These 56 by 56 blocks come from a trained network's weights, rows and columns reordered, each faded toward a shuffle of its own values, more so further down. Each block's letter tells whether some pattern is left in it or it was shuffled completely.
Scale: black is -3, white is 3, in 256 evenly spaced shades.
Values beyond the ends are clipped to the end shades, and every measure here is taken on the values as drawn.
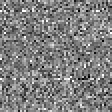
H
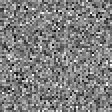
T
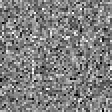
T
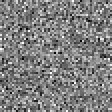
T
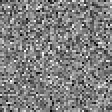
H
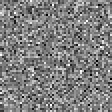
H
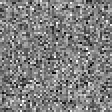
H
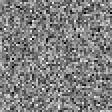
H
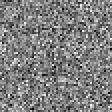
T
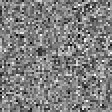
H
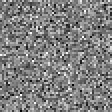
T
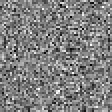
H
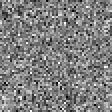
H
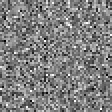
H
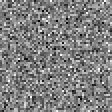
T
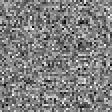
H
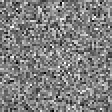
T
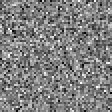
T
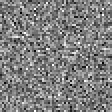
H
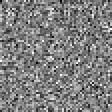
H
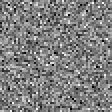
T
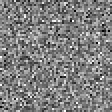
T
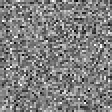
H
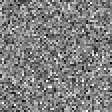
T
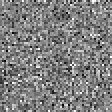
H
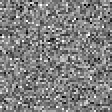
H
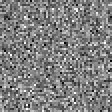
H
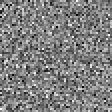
H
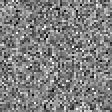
H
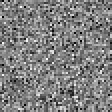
H
